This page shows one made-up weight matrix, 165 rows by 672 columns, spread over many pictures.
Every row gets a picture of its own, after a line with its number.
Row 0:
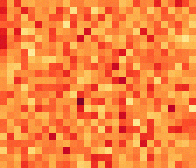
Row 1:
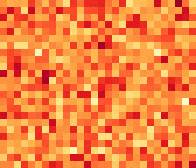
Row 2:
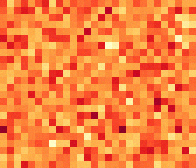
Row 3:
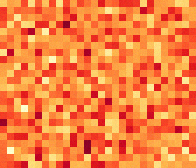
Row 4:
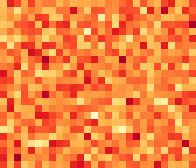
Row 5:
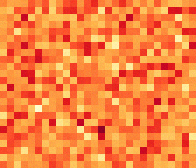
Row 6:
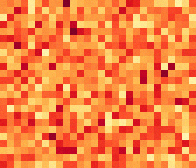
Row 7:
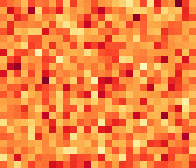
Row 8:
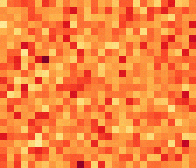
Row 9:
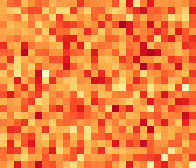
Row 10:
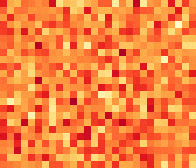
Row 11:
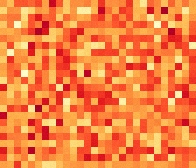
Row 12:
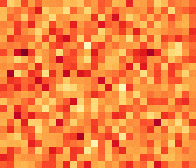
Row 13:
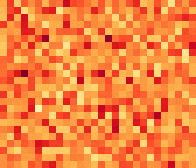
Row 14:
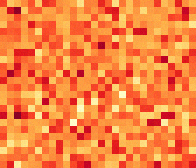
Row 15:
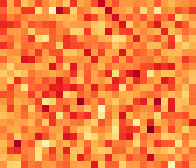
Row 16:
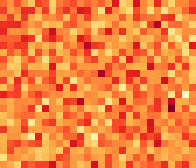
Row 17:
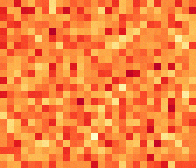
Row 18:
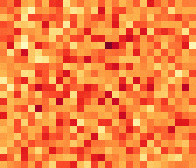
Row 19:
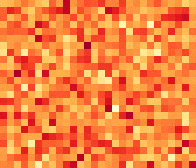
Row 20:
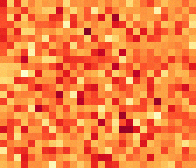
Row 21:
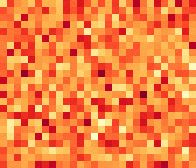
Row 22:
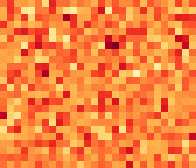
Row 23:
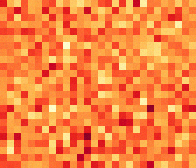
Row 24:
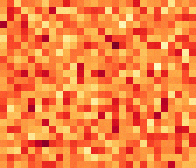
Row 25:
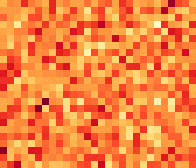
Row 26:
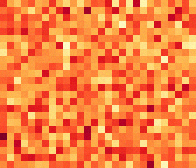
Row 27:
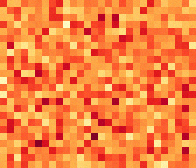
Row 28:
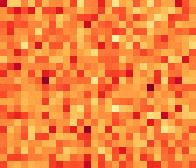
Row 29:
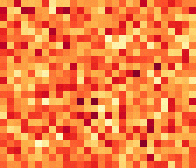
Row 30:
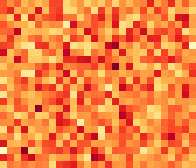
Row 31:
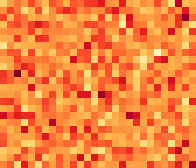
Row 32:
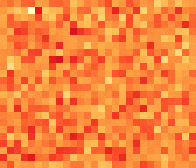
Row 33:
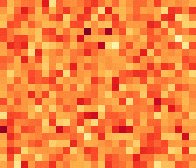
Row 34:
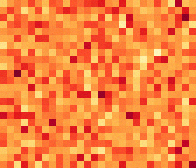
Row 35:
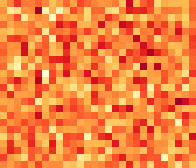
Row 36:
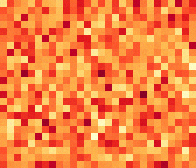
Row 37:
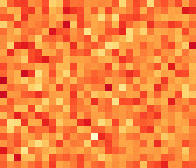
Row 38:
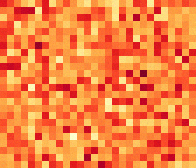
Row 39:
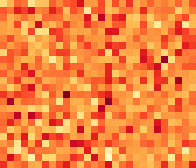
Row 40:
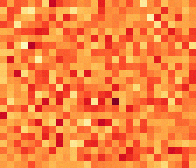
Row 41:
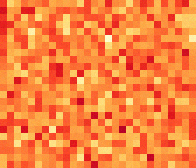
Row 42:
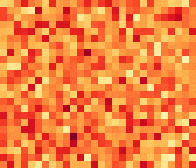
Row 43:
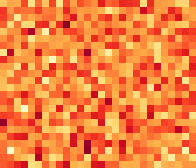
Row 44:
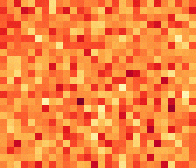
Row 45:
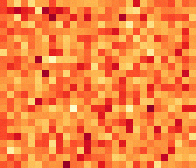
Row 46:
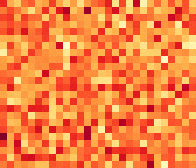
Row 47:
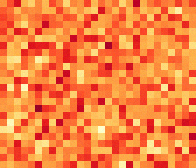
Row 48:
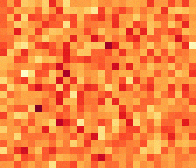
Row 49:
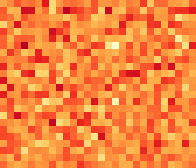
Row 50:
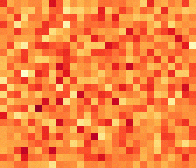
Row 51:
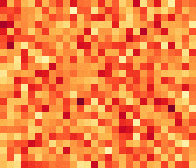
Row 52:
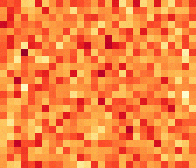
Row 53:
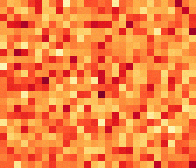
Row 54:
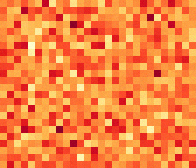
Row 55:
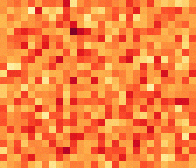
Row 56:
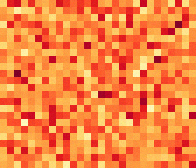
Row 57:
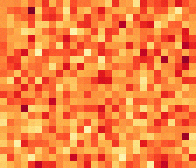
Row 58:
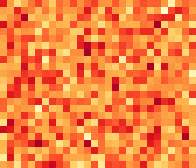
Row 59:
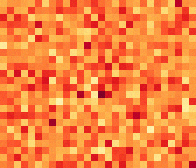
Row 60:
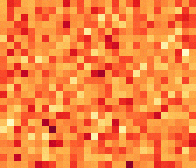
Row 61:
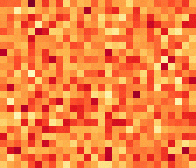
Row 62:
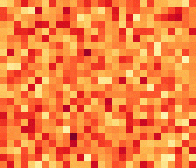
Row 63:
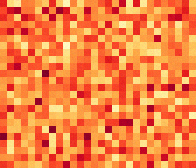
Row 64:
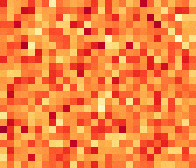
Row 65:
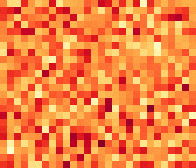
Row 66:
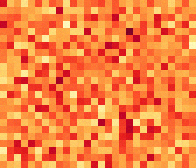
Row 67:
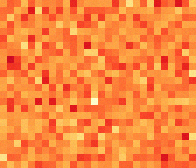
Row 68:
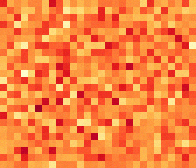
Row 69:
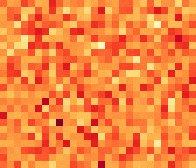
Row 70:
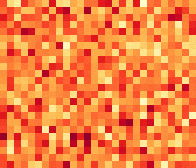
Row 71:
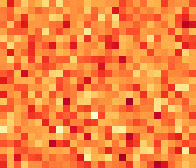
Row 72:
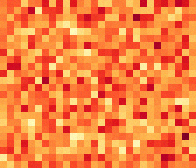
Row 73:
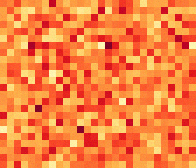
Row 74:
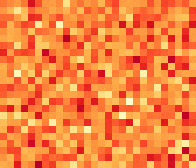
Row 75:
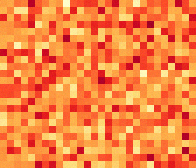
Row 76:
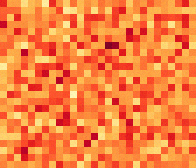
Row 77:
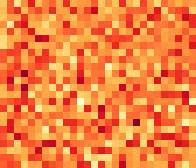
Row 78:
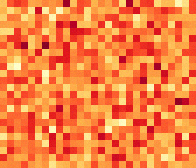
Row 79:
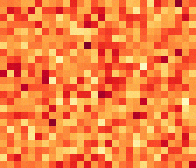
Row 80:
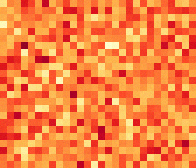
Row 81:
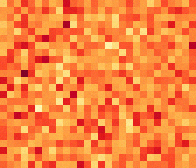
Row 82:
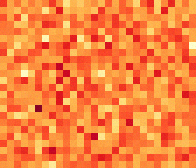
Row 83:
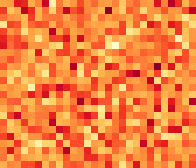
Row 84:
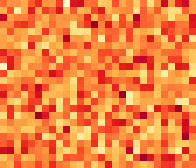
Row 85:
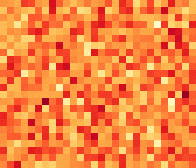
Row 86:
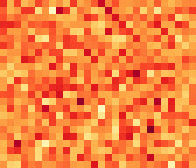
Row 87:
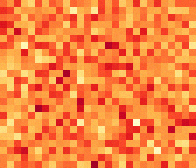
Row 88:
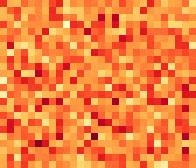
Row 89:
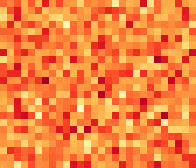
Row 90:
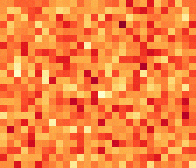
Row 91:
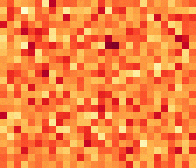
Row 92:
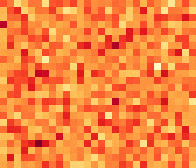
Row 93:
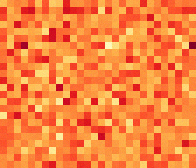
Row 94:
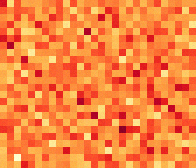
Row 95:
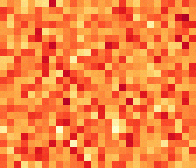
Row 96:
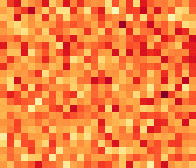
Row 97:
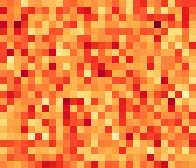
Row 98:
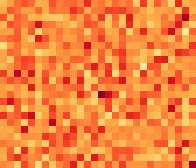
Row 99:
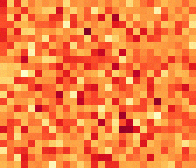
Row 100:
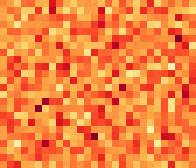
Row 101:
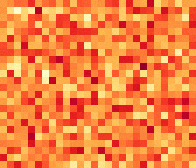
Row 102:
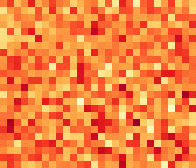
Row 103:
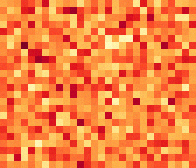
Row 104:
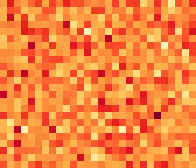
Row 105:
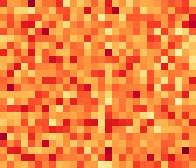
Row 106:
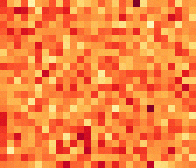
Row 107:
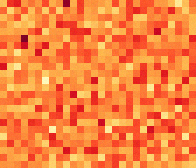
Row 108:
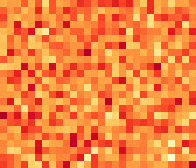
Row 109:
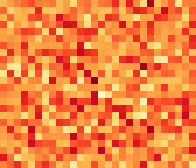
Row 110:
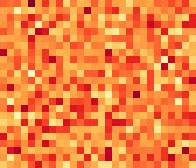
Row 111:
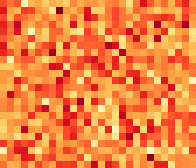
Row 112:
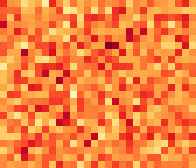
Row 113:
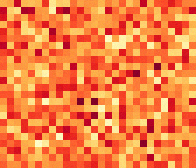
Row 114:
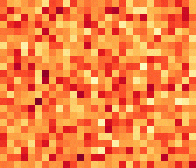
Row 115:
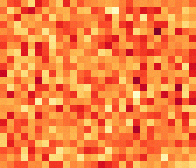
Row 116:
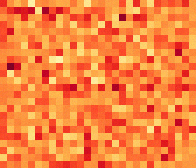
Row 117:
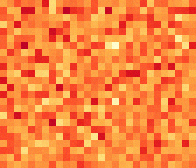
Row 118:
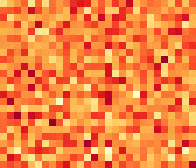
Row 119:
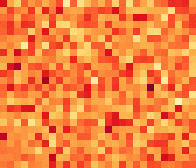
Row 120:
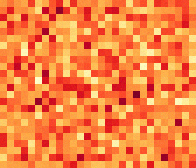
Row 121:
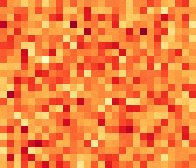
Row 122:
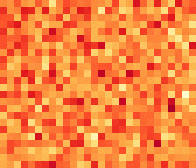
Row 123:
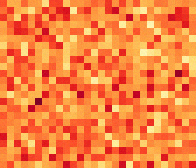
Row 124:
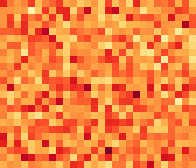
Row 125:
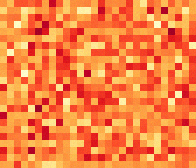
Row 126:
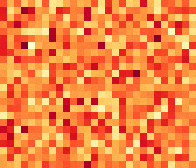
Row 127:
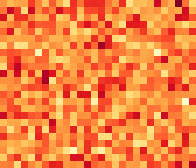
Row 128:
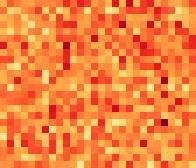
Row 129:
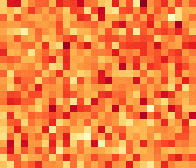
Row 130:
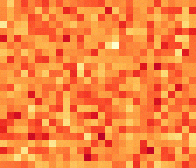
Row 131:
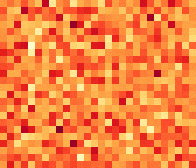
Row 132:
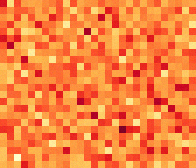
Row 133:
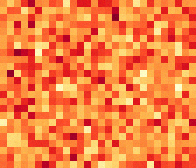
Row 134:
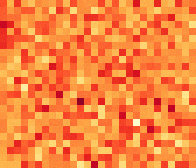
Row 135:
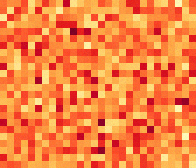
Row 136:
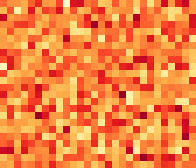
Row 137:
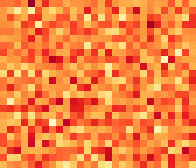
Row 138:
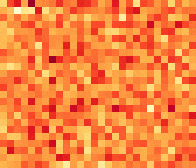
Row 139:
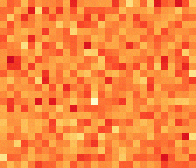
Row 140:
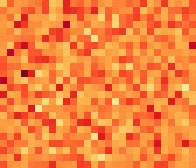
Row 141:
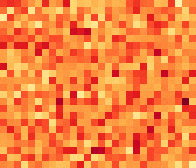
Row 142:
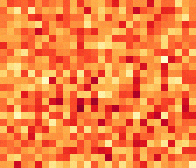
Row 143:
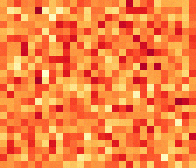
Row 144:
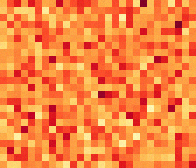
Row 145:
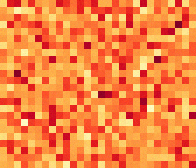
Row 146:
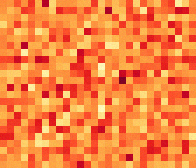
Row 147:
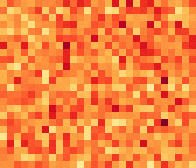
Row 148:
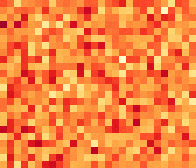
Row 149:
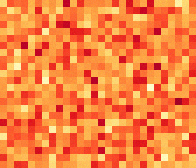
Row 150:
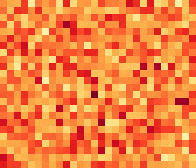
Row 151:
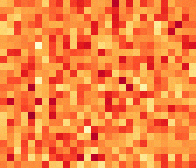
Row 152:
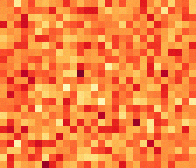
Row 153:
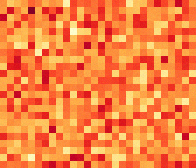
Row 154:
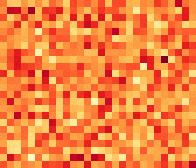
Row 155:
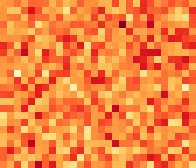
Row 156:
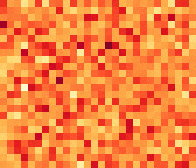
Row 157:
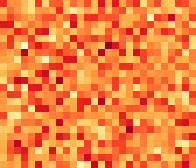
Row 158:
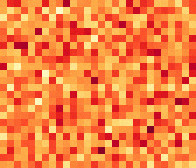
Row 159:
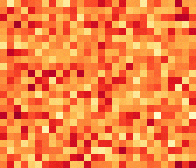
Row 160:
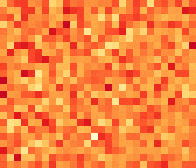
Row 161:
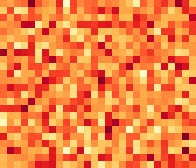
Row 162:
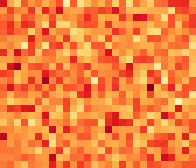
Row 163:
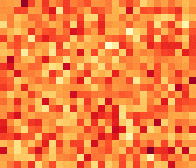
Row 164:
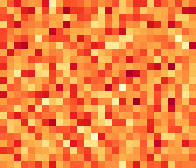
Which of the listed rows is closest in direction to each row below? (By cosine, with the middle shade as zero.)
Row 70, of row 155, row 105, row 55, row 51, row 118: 105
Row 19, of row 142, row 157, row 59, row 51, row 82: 59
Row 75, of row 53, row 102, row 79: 53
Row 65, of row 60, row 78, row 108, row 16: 108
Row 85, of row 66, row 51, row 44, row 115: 115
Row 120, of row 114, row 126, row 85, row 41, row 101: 114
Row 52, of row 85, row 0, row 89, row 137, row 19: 0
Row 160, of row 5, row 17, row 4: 17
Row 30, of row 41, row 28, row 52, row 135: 41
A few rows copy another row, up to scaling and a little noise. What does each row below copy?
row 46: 26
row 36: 21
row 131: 54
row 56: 145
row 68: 50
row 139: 67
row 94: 132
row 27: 88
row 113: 29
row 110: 61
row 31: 34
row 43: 3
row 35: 143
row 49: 117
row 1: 127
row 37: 160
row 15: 86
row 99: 20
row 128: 147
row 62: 42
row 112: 76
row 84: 136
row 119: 162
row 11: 125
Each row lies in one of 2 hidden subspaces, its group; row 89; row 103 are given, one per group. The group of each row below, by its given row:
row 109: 89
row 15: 103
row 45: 89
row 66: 103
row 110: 89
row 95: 103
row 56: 89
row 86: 103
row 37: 103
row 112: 103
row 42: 89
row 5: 103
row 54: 103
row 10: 89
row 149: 89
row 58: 103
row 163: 103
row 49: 103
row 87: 103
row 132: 103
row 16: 103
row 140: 103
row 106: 89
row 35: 89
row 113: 103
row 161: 89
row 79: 89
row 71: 103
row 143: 89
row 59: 89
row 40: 103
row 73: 103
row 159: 89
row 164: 103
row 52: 103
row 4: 103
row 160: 103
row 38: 89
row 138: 89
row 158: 89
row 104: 103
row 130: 103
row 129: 89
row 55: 89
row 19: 89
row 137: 89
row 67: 89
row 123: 89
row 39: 89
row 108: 89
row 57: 89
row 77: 103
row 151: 89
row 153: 89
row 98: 89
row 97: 103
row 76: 103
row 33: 103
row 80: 103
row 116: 89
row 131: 103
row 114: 89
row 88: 103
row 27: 103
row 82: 103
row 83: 103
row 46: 89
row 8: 103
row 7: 89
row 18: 103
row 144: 89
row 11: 103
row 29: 103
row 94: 103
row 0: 103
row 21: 103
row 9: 89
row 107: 89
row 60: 103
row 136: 89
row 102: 103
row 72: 89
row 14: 89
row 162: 89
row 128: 89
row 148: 103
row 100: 103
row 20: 103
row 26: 89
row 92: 103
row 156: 103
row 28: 89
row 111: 103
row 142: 89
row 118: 89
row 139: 89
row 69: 103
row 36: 103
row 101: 89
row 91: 103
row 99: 103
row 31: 89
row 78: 89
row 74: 89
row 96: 89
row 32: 89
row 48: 103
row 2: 103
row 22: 103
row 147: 89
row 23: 89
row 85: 103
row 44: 103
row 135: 89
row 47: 103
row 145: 89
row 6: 89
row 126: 103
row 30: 103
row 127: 89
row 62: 89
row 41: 103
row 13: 103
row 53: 89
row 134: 103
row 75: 89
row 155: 89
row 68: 103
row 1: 89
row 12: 89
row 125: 103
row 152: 103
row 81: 103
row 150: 89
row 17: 103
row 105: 89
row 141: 89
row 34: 89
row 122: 103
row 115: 89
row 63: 89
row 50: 103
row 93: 103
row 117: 103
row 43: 89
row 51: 103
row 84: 89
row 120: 89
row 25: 103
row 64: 103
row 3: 89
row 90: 89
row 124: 89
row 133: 89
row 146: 103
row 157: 103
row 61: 89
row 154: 89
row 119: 89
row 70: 89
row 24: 103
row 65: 89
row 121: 103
